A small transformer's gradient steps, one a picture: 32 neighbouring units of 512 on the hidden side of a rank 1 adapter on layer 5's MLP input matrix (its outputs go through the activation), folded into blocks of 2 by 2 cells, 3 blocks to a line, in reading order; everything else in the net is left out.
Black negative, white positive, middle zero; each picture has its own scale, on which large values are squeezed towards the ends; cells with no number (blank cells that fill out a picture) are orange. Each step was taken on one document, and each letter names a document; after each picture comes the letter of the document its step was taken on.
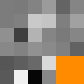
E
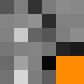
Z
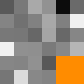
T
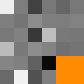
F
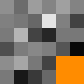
Z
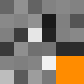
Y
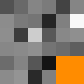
Z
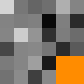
Z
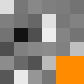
F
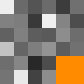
F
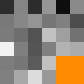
T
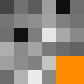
T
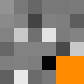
Y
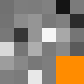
T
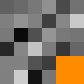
Y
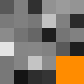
Z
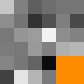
Y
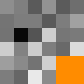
T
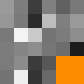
E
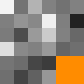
F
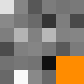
F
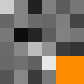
E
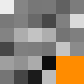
Z
